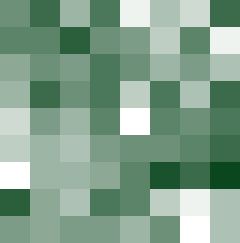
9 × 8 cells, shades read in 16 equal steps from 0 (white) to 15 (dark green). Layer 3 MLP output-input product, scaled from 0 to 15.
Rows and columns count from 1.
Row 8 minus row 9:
5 0 -3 3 4 -5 1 0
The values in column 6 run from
4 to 14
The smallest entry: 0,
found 3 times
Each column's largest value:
13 12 13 11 10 14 12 15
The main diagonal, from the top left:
9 10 8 11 0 9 12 5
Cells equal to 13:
2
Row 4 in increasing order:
4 5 6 9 11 11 12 12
